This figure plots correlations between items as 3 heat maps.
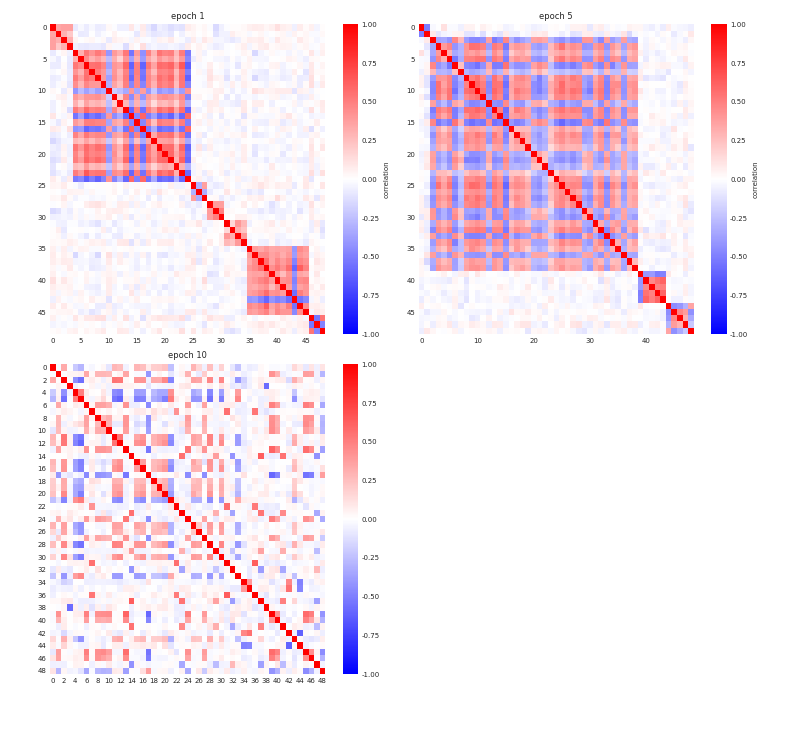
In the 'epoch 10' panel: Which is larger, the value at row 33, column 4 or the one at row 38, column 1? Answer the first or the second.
the first
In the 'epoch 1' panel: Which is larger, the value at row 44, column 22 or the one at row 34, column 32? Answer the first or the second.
the second
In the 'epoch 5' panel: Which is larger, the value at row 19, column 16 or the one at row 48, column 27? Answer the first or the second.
the first
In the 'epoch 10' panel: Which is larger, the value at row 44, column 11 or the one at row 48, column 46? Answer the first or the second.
the first
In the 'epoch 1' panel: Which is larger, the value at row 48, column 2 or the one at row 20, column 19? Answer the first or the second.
the second
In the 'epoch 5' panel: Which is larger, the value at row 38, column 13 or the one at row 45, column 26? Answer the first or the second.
the first
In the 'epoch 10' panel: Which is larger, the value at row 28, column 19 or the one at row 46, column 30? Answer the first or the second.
the first
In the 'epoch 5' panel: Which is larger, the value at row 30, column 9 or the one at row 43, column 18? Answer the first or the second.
the second
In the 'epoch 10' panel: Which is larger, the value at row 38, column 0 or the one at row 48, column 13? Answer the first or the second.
the first
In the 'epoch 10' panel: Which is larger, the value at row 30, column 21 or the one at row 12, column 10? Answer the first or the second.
the second
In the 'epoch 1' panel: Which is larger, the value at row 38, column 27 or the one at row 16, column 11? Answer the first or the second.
the first
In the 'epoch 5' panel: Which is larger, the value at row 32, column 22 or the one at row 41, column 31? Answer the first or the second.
the second
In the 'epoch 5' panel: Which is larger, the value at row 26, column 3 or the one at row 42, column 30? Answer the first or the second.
the first
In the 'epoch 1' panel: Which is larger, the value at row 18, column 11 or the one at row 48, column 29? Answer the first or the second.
the first
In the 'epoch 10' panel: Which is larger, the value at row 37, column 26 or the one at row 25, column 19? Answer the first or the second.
the second
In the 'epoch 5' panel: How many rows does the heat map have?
49
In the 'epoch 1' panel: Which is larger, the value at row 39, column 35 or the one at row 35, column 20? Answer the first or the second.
the first
